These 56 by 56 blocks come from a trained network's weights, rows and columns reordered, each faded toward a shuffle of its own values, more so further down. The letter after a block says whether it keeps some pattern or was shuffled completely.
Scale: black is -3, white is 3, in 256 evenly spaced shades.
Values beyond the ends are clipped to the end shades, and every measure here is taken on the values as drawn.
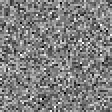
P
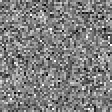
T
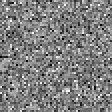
P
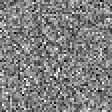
P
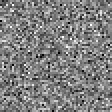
P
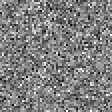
P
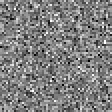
P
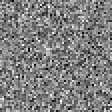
P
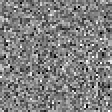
T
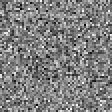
P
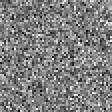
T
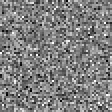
P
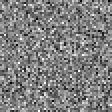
P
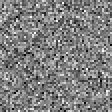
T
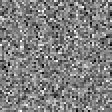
T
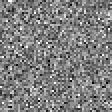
T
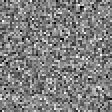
P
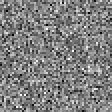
T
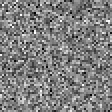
P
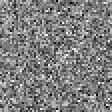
P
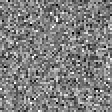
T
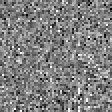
T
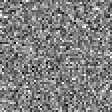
P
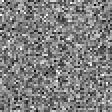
T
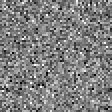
P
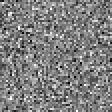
P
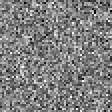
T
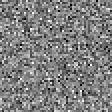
P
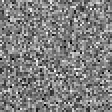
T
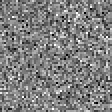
T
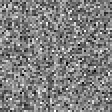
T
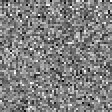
T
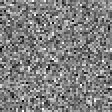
P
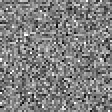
P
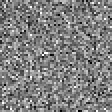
P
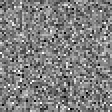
P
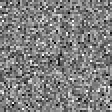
P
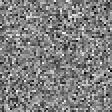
P
